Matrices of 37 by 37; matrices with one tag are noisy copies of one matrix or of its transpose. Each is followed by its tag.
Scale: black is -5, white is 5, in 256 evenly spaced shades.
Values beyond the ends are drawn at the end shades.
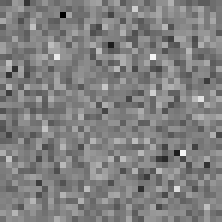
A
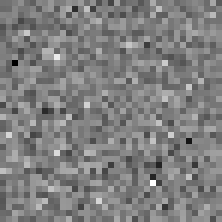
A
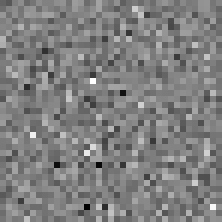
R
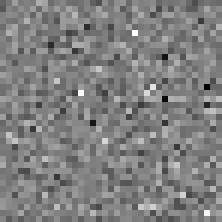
R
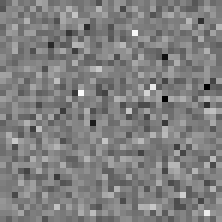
R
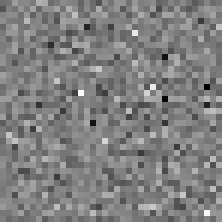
R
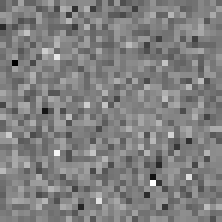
A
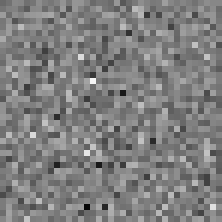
R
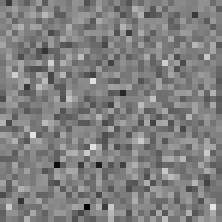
R
